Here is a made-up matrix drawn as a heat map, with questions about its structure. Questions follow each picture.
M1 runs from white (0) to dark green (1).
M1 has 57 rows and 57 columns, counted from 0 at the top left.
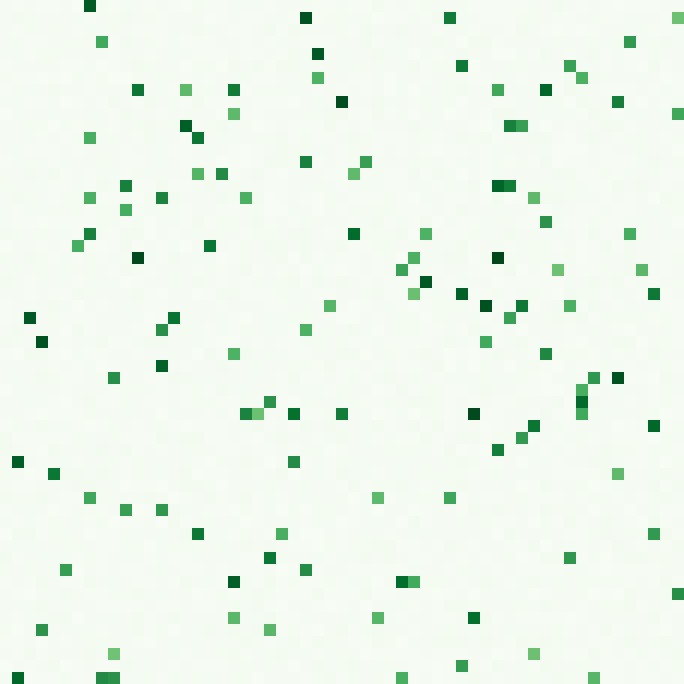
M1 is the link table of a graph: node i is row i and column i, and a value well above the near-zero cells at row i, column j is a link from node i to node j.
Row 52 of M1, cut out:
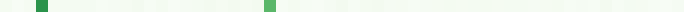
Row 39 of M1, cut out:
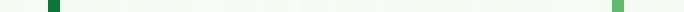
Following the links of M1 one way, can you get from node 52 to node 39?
yes
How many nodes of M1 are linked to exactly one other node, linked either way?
7
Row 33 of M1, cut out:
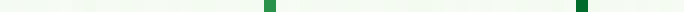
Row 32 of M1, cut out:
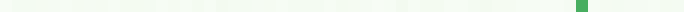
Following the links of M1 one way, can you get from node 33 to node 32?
no
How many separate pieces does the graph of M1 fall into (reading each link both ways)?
3
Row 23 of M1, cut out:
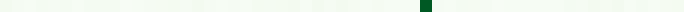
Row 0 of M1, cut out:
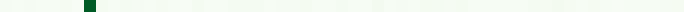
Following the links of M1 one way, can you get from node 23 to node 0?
no
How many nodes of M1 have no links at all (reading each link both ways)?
2
